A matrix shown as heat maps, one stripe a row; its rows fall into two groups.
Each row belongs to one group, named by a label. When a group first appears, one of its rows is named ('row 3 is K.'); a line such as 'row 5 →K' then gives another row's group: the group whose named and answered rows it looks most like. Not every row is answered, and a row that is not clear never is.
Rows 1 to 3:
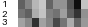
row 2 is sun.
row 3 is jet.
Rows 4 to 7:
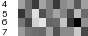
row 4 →jet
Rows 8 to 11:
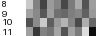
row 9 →jet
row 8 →jet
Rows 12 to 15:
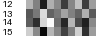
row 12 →jet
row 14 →sun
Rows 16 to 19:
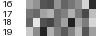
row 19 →jet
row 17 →sun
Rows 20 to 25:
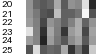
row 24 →jet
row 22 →jet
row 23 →jet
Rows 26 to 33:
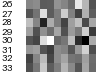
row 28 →jet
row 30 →sun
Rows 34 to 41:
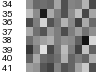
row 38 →sun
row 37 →jet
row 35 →jet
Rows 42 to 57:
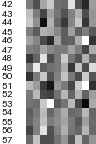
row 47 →sun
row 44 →jet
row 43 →jet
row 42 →sun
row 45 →sun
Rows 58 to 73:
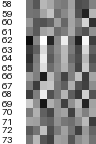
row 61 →sun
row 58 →sun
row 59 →sun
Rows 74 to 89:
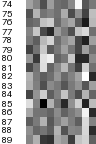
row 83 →jet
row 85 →jet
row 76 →sun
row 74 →jet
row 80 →sun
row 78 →sun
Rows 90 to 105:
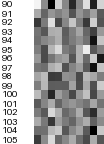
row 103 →jet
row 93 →sun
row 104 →sun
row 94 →sun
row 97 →sun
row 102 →sun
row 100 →jet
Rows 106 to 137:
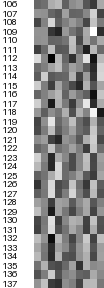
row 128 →jet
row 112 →jet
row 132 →jet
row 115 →jet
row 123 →jet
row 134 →jet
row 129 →jet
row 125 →sun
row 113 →sun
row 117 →jet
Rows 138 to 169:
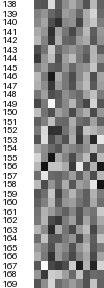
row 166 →jet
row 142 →jet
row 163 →jet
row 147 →jet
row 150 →jet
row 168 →sun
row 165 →jet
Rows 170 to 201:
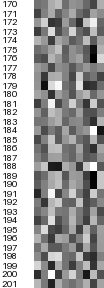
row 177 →jet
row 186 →sun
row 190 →sun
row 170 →sun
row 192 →sun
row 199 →jet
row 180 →jet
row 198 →sun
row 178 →sun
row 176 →sun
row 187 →sun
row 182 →sun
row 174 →jet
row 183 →sun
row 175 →sun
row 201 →jet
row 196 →jet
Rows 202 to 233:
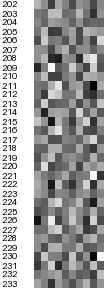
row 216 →sun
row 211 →sun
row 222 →jet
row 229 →sun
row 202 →jet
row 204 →sun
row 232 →sun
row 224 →sun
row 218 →sun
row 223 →jet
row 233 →jet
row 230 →sun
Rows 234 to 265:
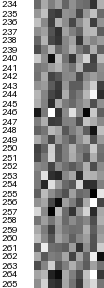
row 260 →jet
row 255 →sun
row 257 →jet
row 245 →jet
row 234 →sun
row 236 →jet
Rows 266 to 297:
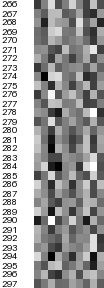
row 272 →jet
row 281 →jet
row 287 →jet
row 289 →jet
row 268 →sun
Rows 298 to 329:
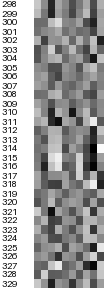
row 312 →sun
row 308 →sun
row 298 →jet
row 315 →sun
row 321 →jet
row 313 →sun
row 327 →sun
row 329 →jet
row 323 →jet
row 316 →sun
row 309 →jet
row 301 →sun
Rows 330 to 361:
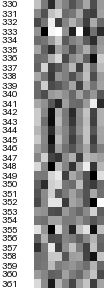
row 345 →jet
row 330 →jet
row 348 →jet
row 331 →sun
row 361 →jet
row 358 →sun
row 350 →sun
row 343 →jet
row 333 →sun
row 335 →jet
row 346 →jet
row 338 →jet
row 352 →sun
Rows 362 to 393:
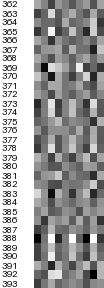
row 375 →sun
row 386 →sun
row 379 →jet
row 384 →jet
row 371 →sun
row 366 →jet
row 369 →sun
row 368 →jet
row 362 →jet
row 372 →jet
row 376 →sun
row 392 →sun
